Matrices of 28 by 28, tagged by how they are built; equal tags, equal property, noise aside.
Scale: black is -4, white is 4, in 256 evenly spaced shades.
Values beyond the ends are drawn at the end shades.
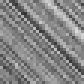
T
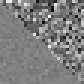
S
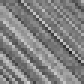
T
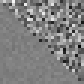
S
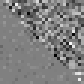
S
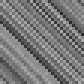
T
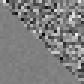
S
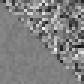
S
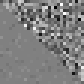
S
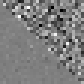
S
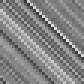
T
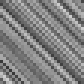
T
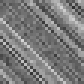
T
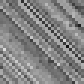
T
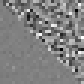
S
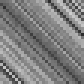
T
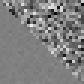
S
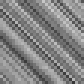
T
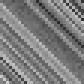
T
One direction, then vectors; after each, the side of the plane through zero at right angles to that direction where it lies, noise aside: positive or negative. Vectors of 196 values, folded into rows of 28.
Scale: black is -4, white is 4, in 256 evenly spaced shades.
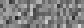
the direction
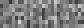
positive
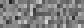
positive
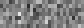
positive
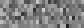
positive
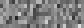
positive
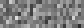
negative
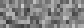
positive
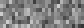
negative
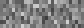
negative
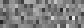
negative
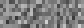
positive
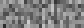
negative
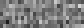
positive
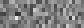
negative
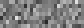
negative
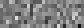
negative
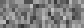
positive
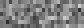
positive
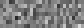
positive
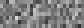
negative
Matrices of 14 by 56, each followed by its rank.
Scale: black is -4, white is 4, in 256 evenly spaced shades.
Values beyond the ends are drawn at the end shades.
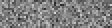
full rank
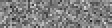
full rank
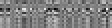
two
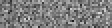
full rank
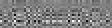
two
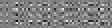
two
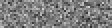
full rank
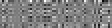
two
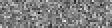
full rank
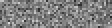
full rank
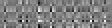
two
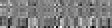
two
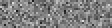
full rank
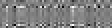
two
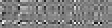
two
